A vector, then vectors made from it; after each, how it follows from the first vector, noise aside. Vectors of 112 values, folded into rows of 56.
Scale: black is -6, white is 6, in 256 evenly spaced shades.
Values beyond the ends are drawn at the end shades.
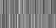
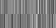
reversed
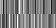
scaled up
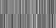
reversed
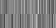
reversed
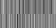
sign-scrambled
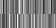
scaled up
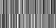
scaled up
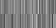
reversed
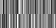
scaled up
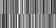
scaled up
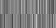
reversed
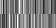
scaled up
